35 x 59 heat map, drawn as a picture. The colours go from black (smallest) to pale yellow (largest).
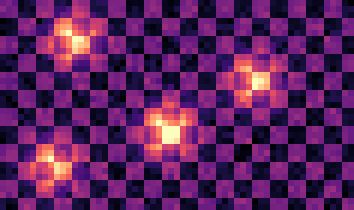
Bumps: four. Average level on the scale: 30%. Mirror symmetry: none. Slope: none. Odd rows or columns: none.
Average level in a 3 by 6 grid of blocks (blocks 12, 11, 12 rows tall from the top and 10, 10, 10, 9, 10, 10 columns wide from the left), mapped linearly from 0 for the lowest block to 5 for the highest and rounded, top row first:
150020
004240
422100
